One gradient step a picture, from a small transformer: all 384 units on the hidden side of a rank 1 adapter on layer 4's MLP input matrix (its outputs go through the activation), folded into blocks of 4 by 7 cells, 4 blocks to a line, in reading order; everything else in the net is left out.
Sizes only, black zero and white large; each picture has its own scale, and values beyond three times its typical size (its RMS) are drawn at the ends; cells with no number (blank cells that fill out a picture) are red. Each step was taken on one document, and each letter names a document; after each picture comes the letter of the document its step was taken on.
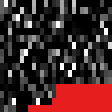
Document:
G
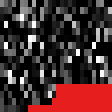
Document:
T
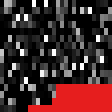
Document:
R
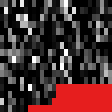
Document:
T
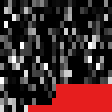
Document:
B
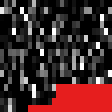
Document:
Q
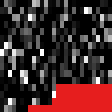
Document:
Q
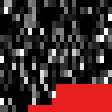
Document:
Q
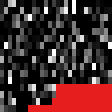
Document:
G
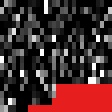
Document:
Q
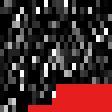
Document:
R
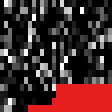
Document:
B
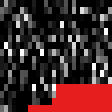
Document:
G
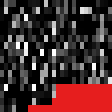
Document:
R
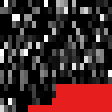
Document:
R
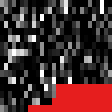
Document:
T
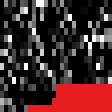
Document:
B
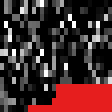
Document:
B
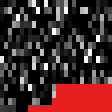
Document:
R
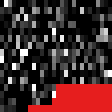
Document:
R
